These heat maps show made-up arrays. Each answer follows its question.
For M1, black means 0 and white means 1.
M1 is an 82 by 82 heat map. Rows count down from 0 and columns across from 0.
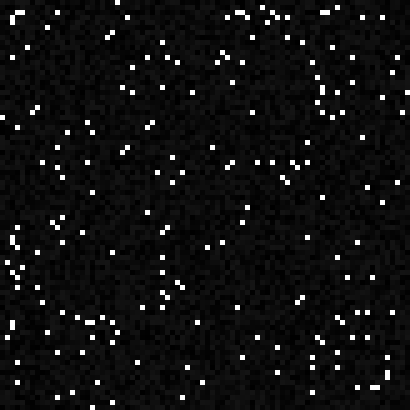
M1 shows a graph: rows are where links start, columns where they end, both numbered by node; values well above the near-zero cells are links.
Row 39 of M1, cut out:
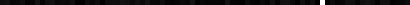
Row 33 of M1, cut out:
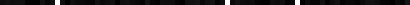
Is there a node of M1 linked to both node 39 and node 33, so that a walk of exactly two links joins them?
no
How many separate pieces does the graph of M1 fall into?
2
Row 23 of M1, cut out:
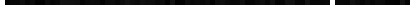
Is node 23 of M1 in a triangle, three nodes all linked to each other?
no
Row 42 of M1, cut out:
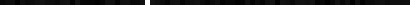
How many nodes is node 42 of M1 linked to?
1
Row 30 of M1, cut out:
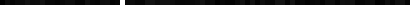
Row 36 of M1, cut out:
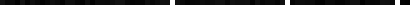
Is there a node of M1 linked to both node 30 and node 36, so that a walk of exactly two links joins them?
no
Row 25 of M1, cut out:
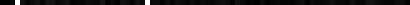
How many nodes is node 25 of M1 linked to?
2
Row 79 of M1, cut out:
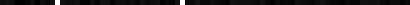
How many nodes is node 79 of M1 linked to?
2
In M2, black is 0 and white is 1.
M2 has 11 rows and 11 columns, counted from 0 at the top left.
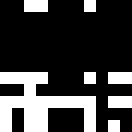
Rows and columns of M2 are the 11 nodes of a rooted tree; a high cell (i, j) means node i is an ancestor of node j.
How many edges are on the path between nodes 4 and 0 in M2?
5
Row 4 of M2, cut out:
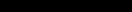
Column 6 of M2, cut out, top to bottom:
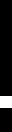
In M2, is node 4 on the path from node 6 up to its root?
no
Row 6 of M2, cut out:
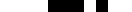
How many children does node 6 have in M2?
2
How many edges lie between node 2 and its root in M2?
6
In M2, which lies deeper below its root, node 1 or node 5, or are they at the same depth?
node 1
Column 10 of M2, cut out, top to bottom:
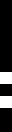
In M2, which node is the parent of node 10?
6
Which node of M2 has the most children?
8
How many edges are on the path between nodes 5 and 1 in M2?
3
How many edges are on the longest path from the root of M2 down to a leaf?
6
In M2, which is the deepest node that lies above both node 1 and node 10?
6
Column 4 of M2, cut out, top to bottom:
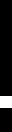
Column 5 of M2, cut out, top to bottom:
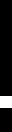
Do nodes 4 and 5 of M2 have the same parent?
yes
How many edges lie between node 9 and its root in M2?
3
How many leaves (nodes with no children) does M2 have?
5
